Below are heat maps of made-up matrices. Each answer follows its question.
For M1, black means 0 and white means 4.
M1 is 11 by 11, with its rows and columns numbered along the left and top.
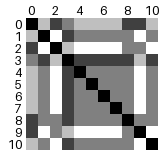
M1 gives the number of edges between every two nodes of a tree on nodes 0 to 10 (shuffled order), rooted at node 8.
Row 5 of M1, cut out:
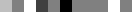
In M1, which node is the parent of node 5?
3
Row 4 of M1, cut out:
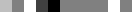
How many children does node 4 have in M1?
0
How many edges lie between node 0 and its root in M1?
1
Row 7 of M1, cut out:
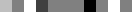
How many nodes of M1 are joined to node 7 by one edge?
1
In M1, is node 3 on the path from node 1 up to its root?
yes
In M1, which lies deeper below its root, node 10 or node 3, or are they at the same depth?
node 10
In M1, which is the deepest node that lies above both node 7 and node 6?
3
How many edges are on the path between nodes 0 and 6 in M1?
3
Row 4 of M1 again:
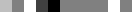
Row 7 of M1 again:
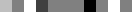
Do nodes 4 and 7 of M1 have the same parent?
yes
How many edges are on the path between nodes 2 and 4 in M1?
4
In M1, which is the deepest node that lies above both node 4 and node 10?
3
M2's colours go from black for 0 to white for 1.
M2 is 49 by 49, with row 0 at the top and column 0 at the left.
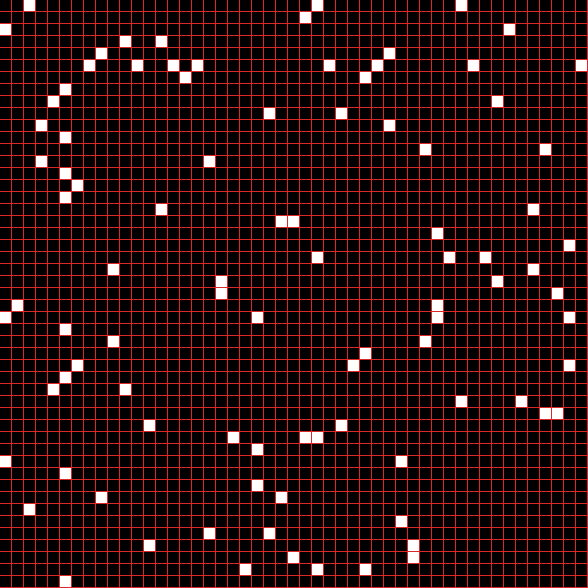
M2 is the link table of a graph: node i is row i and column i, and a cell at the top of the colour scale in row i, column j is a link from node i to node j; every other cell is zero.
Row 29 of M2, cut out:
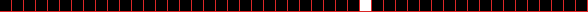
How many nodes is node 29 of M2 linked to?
1
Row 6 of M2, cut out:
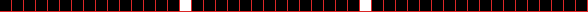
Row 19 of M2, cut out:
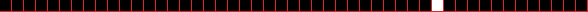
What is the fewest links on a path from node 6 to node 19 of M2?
5
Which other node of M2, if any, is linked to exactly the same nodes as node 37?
node 40
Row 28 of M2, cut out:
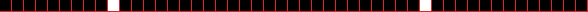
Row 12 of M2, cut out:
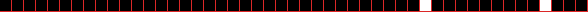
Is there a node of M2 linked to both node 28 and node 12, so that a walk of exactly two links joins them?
yes
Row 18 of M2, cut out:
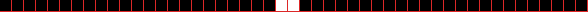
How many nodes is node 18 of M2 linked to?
2
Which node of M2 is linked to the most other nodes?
node 5
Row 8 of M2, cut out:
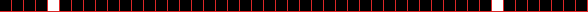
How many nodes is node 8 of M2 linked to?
2
